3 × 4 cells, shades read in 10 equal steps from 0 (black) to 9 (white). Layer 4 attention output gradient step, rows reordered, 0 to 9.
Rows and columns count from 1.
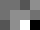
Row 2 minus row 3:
1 0 -4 4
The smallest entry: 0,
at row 3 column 4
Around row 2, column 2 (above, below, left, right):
4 5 4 5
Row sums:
16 18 17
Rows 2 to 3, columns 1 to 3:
4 5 5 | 3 5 9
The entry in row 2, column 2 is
5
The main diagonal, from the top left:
4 5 9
